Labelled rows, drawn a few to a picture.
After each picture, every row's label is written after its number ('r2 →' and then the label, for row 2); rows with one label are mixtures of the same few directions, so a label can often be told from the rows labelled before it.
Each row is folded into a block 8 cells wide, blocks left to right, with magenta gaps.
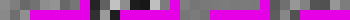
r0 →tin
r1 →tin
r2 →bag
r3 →tin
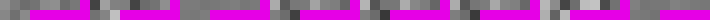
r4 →tin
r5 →bag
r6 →tin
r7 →bag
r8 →bag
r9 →bag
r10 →tin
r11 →bag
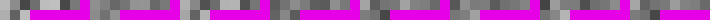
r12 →tin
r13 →tin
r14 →tin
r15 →tin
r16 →bag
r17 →bag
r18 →bag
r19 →bag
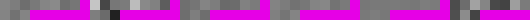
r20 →tin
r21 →bag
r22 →tin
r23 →tin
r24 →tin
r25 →tin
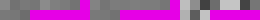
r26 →bag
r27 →bag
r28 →tin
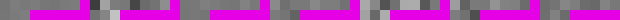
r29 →bag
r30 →bag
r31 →tin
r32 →bag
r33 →tin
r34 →bag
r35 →tin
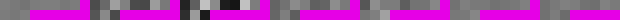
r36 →tin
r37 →tin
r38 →tin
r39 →tin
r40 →bag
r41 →bag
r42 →tin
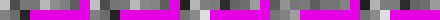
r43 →bag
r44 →bag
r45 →bag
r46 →bag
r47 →bag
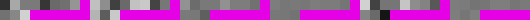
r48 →bag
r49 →tin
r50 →bag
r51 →bag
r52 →bag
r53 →tin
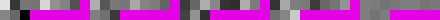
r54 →bag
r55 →bag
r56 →tin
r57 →bag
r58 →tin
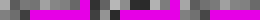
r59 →bag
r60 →tin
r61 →bag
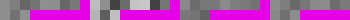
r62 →tin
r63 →tin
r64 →bag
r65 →tin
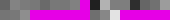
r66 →bag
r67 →bag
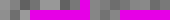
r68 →tin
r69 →tin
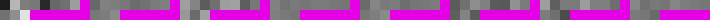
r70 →bag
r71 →bag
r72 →tin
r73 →bag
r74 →bag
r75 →tin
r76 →bag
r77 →bag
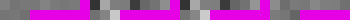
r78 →bag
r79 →bag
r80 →bag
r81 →bag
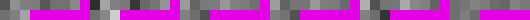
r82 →bag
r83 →bag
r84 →bag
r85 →bag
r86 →bag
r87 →tin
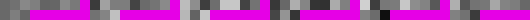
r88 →tin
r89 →bag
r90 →tin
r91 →tin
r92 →bag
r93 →bag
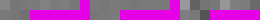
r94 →bag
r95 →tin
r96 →bag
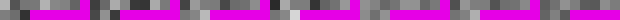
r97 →bag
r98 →tin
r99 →bag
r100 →bag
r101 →tin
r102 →bag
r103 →tin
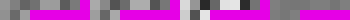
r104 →tin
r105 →tin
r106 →tin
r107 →tin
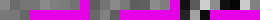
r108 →bag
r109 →tin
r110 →tin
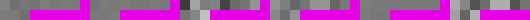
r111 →bag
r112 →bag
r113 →bag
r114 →tin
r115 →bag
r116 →tin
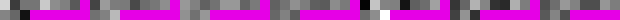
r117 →bag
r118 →bag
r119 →tin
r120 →tin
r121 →bag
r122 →tin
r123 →tin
